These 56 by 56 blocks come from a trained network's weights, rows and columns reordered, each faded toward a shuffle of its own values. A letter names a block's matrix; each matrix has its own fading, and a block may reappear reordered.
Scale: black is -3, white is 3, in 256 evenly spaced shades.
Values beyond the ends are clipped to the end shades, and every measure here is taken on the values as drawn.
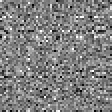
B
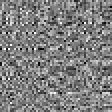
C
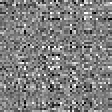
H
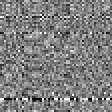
C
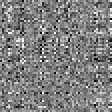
H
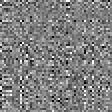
H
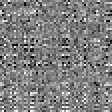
H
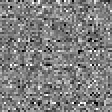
B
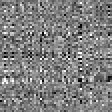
H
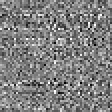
C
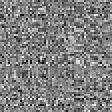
C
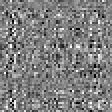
H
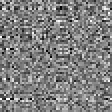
C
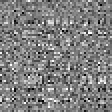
H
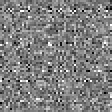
B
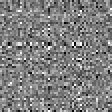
H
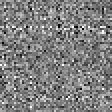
B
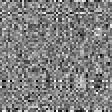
C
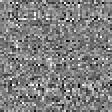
B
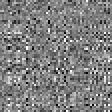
H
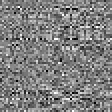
C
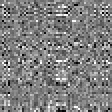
H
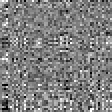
H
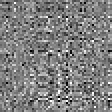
H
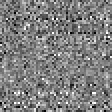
B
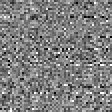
B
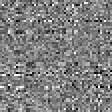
B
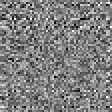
C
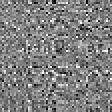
H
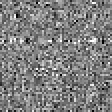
B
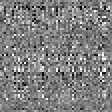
H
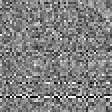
C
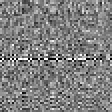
C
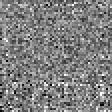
B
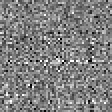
B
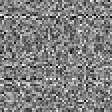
C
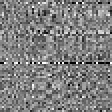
C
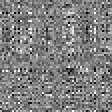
H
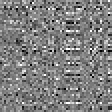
H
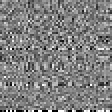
C
